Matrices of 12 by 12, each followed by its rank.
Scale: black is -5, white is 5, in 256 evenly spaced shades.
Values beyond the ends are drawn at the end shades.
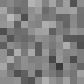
full rank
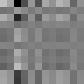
one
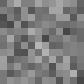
full rank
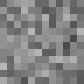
full rank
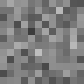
full rank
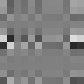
one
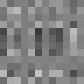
two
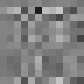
two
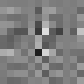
two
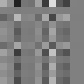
one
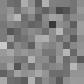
full rank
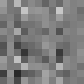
two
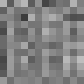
two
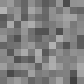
full rank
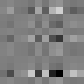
one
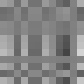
one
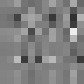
two
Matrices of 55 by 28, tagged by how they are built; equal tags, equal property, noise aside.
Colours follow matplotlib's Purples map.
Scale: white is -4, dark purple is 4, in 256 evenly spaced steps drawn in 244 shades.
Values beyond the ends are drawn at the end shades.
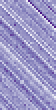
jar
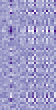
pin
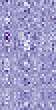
pin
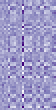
pin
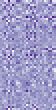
pin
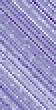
jar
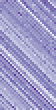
jar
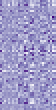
pin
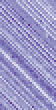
jar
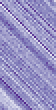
jar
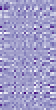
pin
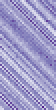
jar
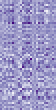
pin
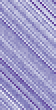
jar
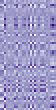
pin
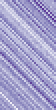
jar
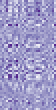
pin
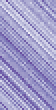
jar
